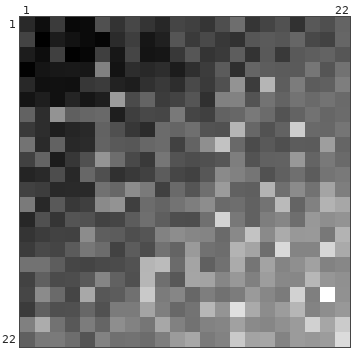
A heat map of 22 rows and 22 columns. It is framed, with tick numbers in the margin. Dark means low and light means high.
Ninth with the lowest average: top left. Mirror symmetry: none. Ninth with the highest average: bottom right. Slope: up to the bottom right. Average level on the scale: 40%. Grain: fine. Stripes: none.
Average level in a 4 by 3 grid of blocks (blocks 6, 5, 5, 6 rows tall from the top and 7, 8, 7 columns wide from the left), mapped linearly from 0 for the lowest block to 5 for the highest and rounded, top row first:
012 | 223 | 235 | 345
